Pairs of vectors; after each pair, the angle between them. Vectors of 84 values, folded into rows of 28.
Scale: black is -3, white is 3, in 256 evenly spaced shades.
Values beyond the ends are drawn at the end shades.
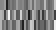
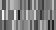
orthogonal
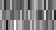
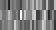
partly aligned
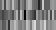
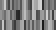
partly opposed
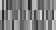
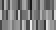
partly aligned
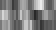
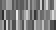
orthogonal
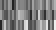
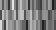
partly opposed
